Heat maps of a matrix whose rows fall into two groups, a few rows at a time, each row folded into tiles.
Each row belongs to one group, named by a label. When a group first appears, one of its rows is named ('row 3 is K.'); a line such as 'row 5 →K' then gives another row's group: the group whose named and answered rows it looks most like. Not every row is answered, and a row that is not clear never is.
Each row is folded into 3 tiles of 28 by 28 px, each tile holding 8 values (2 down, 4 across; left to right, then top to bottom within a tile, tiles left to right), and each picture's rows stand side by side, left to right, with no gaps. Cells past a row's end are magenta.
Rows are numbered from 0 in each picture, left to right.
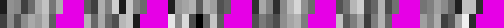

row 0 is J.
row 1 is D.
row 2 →D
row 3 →J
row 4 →D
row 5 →D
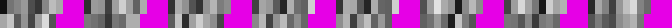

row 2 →J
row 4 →J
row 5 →D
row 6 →D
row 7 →J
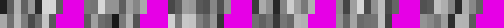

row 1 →D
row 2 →D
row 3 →J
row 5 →D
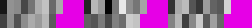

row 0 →J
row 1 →J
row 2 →J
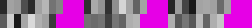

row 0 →J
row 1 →J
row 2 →J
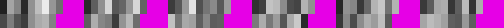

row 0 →J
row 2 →D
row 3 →D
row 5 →D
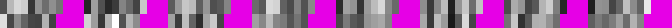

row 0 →D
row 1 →J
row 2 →D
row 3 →D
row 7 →J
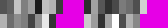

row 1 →J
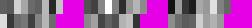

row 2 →J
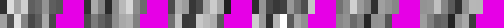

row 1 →J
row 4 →D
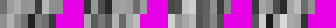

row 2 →D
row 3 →J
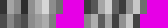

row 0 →J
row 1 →D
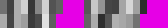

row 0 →D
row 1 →J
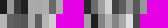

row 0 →J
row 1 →D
